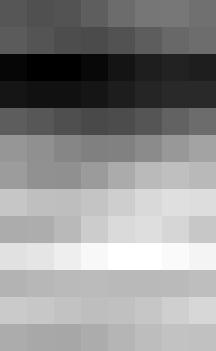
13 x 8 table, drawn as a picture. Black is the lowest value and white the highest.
Ninth with the lowest average: top left. Slope: up to the bottom. Grain: streaks across.
